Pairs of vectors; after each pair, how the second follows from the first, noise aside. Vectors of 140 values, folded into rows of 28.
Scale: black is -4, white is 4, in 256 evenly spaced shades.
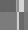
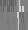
partly zeroed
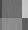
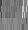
partly zeroed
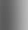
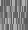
shuffled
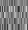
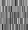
shuffled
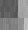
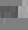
partly zeroed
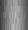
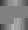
partly zeroed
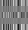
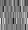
shuffled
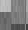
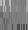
partly zeroed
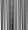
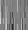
partly zeroed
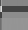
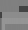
partly zeroed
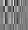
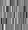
shuffled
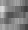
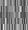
shuffled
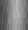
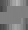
partly zeroed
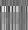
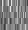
shuffled
